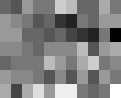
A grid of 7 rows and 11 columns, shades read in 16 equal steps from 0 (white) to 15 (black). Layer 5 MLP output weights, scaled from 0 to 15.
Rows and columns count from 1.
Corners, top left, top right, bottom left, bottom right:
9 8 5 0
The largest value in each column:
9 11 9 10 10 12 13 12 13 8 15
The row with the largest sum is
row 3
